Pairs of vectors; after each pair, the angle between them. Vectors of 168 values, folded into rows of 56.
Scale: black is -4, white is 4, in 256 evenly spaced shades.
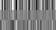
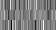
orthogonal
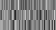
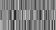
nearly parallel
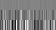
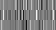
orthogonal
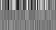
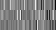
orthogonal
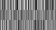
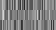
partly opposed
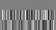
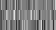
orthogonal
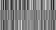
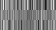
nearly opposite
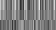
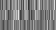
partly aligned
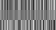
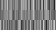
nearly opposite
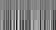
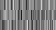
partly opposed
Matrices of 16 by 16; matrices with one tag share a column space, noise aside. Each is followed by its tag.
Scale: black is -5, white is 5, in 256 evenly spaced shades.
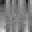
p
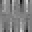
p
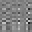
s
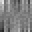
p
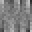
p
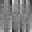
p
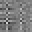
s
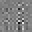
s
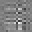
s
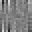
p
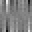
p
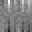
p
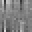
p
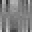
p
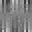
p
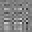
s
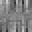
p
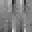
p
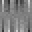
p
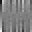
p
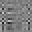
s
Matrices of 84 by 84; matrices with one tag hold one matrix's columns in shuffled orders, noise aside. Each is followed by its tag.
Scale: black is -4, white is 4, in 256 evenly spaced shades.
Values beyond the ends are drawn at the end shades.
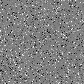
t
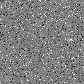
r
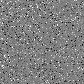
r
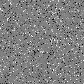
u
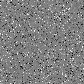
t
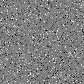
t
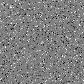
r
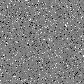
r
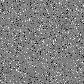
u
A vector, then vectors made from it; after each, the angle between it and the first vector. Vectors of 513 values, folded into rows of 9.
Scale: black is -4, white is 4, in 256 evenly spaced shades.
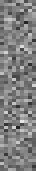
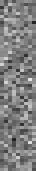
orthogonal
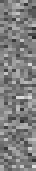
partly opposed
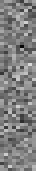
nearly opposite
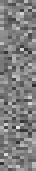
nearly opposite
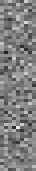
nearly opposite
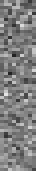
orthogonal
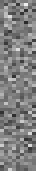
partly aligned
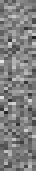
orthogonal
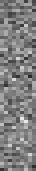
partly aligned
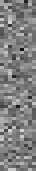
partly aligned
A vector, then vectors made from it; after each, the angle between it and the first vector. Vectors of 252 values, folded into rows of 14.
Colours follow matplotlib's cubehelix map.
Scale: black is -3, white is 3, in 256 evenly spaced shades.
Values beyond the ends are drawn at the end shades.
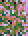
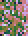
nearly parallel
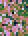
partly opposed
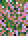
partly aligned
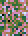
partly aligned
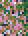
nearly opposite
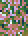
partly opposed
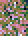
partly opposed
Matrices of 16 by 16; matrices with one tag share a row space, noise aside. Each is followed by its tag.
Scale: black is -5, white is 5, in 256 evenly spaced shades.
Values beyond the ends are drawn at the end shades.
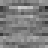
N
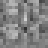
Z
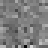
Z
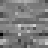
N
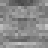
N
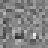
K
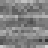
N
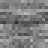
N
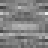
N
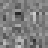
K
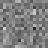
K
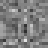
Z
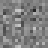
K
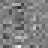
K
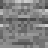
N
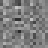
K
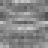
N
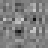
K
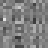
K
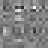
K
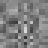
Z
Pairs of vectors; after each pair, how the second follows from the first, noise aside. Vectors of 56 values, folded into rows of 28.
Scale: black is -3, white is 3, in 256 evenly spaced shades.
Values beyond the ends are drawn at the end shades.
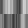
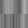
shrunk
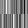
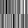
negated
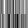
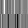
partly zeroed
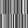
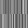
shrunk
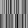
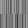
shrunk
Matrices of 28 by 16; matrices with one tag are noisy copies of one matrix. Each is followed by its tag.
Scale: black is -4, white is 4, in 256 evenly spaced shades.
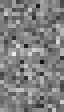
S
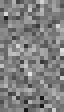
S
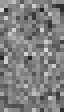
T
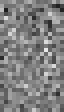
T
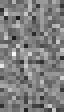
S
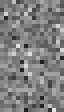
S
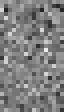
T
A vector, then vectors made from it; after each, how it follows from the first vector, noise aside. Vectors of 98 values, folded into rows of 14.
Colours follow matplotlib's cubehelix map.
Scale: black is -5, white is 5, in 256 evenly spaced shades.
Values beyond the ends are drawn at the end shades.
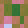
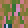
sign-scrambled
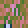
sign-scrambled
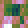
scaled up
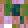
scaled up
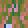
sign-scrambled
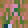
sign-scrambled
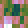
scaled up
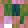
scaled up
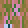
sign-scrambled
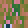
sign-scrambled
